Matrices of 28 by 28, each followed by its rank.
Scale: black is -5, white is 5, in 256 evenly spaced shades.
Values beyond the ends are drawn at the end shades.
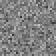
full rank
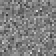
full rank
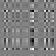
one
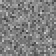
full rank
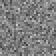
full rank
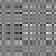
one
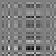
one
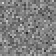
full rank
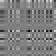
one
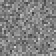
full rank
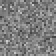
full rank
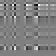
one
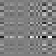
one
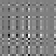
one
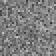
full rank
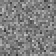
full rank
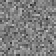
full rank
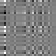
one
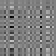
one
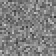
full rank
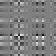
one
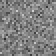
full rank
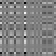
one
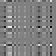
one
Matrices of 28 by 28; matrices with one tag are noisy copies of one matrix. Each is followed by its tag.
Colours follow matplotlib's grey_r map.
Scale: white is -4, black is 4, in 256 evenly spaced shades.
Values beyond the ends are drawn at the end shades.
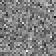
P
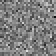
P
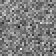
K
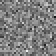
P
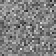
K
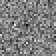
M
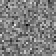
M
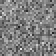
K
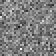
K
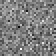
K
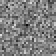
M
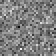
K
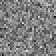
P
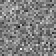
K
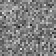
K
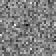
M
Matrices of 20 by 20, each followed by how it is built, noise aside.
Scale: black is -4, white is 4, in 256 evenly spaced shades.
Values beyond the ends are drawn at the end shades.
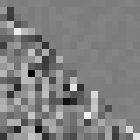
lower triangular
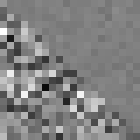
lower triangular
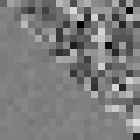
upper triangular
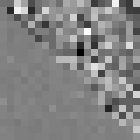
upper triangular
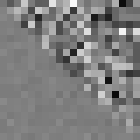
upper triangular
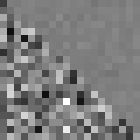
lower triangular
